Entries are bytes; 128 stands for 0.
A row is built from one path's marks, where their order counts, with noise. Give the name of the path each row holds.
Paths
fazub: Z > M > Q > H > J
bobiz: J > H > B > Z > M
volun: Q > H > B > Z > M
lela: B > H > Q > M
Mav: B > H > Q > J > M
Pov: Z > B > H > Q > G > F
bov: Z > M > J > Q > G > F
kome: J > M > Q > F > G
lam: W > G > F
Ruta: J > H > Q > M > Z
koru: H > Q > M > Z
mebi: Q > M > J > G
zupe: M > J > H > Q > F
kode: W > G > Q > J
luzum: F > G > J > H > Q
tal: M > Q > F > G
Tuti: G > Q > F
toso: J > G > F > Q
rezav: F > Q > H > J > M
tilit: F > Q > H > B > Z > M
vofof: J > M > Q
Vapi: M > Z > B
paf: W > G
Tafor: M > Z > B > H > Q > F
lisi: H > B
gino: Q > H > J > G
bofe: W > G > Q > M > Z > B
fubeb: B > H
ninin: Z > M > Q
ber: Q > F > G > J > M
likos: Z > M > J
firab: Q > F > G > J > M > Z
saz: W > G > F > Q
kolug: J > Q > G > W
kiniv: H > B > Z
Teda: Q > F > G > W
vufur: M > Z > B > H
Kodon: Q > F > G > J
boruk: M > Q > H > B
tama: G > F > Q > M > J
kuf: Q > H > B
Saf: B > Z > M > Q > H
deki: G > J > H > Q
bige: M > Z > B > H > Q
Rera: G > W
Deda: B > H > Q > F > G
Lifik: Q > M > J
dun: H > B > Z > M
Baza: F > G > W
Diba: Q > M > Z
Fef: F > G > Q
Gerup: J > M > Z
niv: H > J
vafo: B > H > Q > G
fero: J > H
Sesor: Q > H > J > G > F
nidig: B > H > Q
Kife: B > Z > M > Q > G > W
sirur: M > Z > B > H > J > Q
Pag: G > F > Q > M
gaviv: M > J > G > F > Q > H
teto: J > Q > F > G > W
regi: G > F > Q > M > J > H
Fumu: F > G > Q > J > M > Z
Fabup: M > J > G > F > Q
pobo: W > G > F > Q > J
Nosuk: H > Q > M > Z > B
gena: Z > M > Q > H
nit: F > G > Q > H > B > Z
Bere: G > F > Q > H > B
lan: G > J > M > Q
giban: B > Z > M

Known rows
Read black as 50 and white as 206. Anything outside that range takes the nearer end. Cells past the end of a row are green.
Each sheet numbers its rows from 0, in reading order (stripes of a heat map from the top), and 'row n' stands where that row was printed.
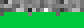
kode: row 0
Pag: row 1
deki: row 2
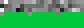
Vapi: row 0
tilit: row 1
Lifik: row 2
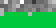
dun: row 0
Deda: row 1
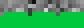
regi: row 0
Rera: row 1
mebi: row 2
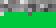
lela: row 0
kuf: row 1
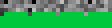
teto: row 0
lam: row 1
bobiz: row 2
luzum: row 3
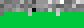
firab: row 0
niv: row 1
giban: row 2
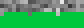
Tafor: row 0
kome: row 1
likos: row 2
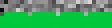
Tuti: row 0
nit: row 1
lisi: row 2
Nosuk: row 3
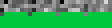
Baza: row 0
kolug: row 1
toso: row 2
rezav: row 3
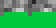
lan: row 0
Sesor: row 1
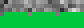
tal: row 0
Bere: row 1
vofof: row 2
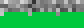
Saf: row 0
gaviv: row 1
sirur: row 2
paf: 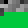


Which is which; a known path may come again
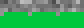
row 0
Pov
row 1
nit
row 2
Fumu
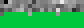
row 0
pobo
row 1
gaviv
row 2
vufur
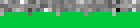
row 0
Mav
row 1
tama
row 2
vafo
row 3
bofe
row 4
niv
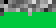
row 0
Baza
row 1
kiniv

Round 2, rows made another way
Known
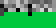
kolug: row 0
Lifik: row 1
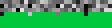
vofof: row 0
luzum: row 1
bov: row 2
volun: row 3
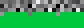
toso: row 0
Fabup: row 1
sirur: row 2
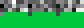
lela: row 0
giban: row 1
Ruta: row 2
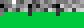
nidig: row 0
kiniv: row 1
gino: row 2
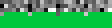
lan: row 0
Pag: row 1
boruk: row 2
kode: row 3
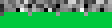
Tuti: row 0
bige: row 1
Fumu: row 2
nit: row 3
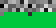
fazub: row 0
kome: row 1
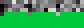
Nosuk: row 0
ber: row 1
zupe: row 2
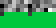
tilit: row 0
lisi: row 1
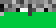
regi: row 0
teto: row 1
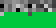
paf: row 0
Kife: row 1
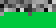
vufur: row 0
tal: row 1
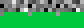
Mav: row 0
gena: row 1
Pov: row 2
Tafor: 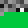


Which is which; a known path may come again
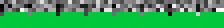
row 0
dun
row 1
Deda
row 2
Nosuk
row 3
Ruta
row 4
lan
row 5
Vapi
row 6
mebi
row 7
Pag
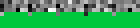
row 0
Bere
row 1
tama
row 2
vafo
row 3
bobiz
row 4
lam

